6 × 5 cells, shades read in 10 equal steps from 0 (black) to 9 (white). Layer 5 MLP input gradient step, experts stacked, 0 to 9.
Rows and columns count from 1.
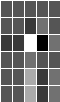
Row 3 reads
2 2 9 0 4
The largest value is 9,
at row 3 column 3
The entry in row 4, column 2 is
3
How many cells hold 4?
5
